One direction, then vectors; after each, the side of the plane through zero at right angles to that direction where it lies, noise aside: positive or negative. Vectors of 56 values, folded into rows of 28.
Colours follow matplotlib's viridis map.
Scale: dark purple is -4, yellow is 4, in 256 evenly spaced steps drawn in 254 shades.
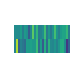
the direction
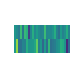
positive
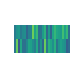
positive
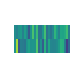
positive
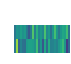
positive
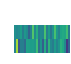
positive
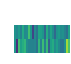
negative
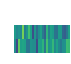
negative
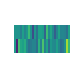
negative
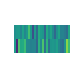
negative
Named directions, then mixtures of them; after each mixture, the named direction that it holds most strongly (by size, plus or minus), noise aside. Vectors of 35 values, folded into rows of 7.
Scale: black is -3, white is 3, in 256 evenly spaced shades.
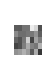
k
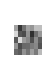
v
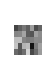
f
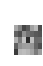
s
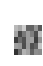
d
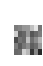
k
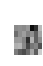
k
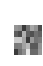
s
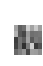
f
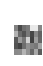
k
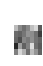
f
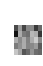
d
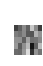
f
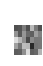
f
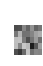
f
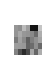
k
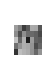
s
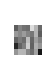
k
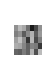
k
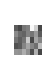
k
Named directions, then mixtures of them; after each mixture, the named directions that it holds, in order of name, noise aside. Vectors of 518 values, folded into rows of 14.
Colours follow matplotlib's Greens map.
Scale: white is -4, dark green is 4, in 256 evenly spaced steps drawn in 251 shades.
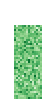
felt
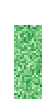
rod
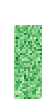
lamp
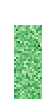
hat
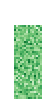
felt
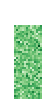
hat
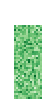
felt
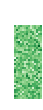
hat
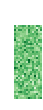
felt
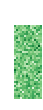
hat, rod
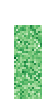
hat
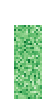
felt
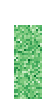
felt, hat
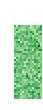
hat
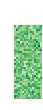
hat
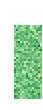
hat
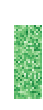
felt, hat
